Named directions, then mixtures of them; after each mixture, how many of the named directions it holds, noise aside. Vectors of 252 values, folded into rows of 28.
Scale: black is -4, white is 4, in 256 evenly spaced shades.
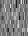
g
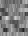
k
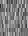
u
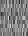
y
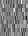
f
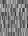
two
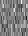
one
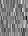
one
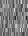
three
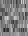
three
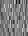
two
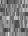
two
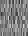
one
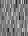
one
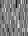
one
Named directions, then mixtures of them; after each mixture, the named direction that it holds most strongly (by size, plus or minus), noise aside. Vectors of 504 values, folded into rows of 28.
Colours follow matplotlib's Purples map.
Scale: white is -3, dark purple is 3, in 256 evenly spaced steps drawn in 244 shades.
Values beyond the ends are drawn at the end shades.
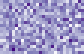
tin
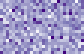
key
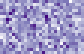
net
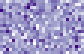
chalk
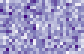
chalk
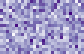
key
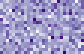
key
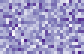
tin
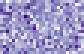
chalk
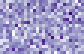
tin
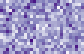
chalk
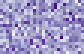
tin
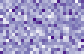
key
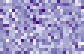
key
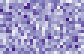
chalk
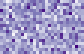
chalk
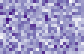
net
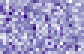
net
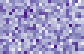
tin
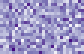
tin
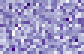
tin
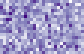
net
